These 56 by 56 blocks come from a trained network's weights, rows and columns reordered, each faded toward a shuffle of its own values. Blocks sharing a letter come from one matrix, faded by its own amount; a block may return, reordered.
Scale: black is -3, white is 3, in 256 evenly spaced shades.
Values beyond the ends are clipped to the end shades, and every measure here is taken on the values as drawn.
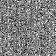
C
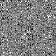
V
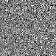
V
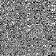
V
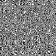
V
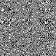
V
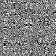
V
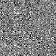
V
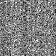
C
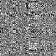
V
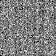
C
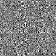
V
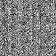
C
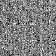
C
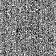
C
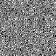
V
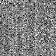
C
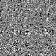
V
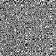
V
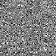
V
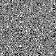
V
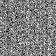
C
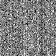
C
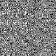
V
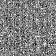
C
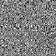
V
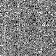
C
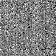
C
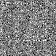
C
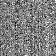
C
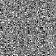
V
